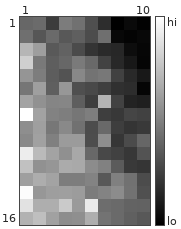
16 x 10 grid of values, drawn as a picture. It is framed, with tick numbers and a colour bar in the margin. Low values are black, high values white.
Ninth with the lowest average: top right. Mirror symmetry: none. Calmest part: top right. Slope: up to the bottom left.
